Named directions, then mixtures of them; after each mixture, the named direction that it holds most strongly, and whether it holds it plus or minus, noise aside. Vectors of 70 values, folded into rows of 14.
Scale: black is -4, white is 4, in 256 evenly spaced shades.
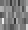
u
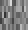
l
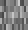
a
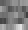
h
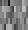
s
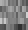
h, minus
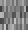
a, minus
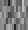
s, plus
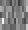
u, plus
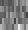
h, plus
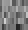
h, minus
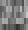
h, minus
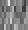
s, minus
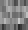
h, minus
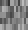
s, plus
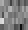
h, minus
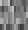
s, minus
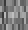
a, plus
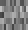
a, plus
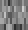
s, plus
